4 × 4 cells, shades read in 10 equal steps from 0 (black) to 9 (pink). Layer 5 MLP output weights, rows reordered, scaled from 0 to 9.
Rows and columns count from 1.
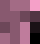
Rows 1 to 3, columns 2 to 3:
6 6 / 5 4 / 5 7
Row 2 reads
5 5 4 3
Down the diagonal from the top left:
5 5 7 0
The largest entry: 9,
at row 1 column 4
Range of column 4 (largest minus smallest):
9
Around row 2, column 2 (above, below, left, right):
6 5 5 4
